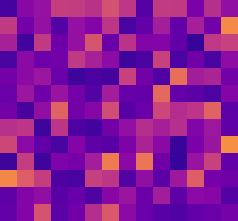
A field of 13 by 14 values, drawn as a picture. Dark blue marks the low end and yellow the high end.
There is no overall slope. Overall the values sit about 30% of the way up the scale. The halves do not mirror each other. Fine speckle covers the field. There is no seam. There are no regular stripes.
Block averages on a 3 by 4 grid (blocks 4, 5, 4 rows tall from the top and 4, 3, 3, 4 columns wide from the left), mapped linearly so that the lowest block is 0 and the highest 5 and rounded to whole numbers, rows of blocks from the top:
2523 | 2033 | 3421
